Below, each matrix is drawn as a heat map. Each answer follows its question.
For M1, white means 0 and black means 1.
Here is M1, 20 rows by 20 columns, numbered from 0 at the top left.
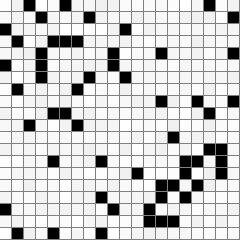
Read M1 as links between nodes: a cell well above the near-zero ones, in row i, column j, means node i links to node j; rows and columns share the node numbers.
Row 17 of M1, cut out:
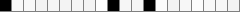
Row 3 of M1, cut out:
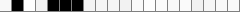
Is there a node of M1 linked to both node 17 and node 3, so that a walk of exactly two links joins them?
no
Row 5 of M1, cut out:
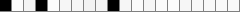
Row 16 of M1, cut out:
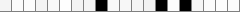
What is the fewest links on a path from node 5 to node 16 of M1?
4
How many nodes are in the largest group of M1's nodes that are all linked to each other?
3
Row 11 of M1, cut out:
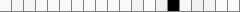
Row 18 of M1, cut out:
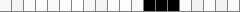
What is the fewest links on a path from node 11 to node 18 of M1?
2
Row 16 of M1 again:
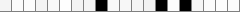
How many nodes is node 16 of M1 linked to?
3
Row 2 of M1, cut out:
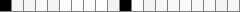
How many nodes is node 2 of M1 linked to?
2
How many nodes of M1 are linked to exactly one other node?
1
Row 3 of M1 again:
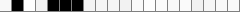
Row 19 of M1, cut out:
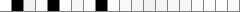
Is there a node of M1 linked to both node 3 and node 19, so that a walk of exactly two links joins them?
yes
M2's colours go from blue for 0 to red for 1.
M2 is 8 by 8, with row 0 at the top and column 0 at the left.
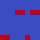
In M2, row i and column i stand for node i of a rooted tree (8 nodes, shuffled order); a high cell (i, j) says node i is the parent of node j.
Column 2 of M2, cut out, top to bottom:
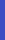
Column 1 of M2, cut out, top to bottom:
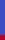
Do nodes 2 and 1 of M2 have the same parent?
no
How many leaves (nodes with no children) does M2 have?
6
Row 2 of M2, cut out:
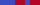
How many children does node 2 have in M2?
4
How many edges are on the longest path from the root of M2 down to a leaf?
2
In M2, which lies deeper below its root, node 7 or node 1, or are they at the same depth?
node 1
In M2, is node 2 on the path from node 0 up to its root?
yes
